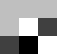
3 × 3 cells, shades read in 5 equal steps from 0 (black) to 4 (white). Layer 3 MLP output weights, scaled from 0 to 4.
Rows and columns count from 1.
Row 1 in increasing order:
3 3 3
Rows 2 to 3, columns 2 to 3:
4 1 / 0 4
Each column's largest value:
3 4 4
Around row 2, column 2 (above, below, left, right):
3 0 3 1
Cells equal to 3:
4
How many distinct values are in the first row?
1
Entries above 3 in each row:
0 1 1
